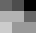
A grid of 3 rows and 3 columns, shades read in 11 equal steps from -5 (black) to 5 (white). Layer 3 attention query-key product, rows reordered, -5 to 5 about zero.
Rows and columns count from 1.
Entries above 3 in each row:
0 0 0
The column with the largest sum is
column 1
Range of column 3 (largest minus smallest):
6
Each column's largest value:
3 2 1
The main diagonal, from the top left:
-1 2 1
